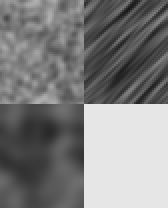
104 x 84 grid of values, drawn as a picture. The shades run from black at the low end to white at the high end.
It is made of 2 by 2 panels. Panel 1,1: middling, blotchy. Panel 1,2: low, slanting up to the right. Panel 2,1: low, smooth. Panel 2,2: very high, flat.
